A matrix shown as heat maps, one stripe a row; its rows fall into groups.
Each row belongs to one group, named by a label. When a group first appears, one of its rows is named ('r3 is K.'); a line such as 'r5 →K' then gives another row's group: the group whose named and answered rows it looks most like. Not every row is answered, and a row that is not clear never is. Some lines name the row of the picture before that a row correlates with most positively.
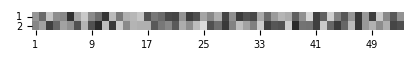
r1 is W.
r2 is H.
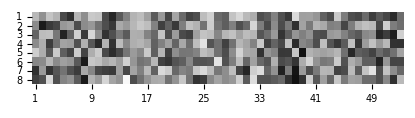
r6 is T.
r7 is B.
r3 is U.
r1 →U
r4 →H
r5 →U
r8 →T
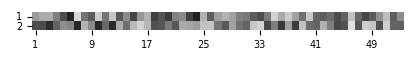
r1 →W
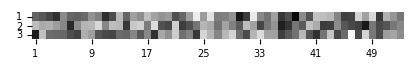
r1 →B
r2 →U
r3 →B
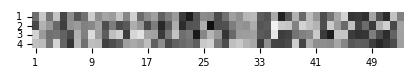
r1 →U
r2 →W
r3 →U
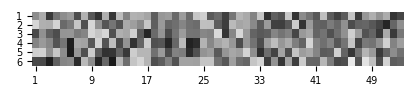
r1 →H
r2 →U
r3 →T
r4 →W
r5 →U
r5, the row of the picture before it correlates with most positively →4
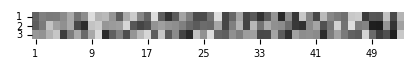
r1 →T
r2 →T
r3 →U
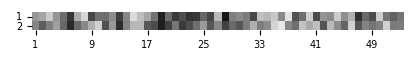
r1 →W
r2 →W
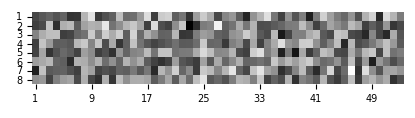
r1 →B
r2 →T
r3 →U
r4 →W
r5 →B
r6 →W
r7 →B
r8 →H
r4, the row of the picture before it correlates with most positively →2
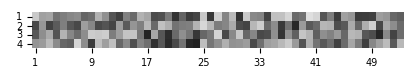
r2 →B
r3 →T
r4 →W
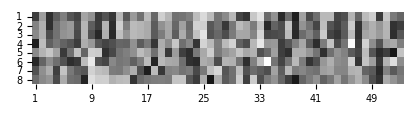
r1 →B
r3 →H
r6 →B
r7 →T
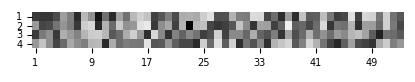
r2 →H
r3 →T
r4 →W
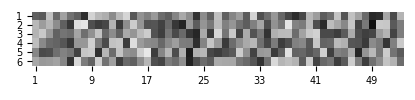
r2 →W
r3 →W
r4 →U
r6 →W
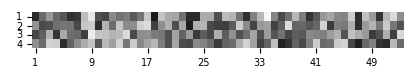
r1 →B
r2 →H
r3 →T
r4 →U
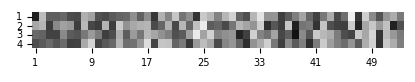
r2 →H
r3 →B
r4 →B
